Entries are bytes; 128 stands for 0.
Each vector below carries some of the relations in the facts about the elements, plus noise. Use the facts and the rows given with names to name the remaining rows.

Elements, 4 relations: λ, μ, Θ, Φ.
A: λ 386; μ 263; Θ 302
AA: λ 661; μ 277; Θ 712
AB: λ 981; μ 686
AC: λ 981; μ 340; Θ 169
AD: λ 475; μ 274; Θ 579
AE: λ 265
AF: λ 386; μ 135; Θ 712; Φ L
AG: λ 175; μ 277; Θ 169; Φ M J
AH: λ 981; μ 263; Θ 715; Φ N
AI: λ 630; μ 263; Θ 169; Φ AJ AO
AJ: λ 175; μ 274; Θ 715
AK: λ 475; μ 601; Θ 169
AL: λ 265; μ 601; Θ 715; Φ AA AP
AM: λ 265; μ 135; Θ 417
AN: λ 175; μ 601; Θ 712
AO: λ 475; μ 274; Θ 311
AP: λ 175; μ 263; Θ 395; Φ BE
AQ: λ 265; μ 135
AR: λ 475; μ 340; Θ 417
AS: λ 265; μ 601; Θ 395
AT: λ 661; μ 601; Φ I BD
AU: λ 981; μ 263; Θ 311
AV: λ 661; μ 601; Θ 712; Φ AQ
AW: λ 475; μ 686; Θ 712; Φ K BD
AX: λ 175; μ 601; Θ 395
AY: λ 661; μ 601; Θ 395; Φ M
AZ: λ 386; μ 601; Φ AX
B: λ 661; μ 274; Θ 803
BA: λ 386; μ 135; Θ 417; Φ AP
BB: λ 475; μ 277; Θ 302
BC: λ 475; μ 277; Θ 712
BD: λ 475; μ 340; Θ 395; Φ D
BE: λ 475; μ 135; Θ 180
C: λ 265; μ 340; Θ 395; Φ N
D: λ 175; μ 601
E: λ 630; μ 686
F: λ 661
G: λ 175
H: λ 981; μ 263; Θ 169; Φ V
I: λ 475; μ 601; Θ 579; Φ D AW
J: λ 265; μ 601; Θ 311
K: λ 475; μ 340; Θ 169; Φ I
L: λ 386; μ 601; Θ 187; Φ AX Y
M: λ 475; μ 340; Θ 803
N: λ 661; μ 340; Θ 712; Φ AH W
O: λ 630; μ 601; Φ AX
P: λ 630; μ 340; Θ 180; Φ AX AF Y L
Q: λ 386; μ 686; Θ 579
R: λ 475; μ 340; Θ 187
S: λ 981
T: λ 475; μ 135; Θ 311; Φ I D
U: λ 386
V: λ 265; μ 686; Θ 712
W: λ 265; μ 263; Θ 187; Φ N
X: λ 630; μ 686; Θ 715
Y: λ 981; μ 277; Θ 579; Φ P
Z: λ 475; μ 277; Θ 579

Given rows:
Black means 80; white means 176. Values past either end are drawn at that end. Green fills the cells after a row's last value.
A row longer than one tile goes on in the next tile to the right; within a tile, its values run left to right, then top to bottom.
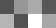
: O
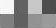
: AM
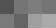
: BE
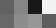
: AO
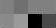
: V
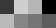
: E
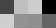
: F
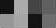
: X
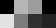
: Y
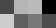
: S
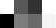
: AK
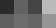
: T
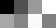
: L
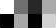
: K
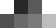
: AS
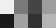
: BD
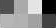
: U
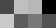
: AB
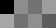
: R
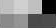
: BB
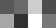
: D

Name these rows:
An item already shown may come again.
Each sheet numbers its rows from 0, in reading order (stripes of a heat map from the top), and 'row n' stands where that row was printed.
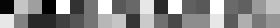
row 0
Y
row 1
AS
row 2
AQ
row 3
AY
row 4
AF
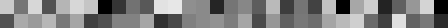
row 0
BA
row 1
BB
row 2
AJ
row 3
AR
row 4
N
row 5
T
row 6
Q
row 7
AE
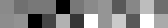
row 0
V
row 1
I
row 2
AT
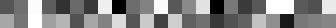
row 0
AZ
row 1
AH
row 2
W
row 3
AE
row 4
AN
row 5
AP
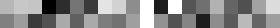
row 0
BB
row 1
AH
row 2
A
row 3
C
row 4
AF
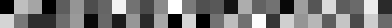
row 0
Y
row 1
AW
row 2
BD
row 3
AG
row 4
AD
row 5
B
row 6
AQ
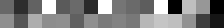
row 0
J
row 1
AU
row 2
AV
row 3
Z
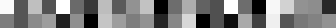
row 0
AM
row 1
AC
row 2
G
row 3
AA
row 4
AI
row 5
AR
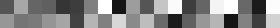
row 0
P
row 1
AL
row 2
B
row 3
AX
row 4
H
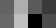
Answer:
BC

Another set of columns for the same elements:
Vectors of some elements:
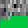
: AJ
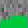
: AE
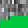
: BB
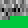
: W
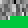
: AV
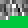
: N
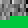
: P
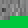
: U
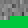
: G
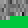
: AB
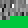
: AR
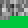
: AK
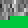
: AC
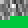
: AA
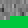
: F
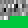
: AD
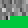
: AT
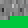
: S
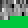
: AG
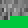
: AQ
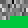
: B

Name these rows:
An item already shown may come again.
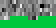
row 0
Q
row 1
AL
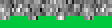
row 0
I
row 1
AU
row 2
Y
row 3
I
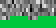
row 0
B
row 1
AP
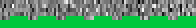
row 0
AR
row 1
C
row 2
AP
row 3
AN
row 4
P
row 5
AO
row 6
H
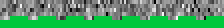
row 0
Q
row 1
Q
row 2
L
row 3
AG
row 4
BB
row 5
AV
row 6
V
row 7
AU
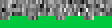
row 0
AH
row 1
A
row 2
AF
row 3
AY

